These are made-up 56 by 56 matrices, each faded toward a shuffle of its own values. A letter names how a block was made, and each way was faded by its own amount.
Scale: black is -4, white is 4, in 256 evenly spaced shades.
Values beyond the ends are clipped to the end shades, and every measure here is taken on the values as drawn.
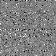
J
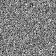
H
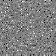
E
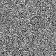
H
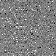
E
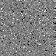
E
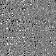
J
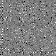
E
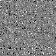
J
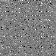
J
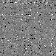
J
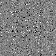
J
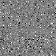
J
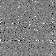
J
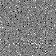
E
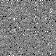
J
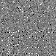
J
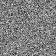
H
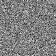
H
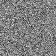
H
